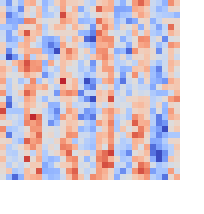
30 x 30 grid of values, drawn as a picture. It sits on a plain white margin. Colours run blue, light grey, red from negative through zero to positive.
Ninth with the highest average: bottom middle. Grain: streaks running down. Histogram: bell-shaped. Stripes: upright, repeating 5 times.
